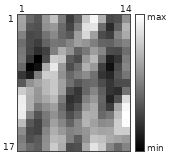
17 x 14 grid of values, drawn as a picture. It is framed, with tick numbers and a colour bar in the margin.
Stripes: upright, repeating 3 times. Histogram: bell-shaped. Ninth with the highest average: bottom right.
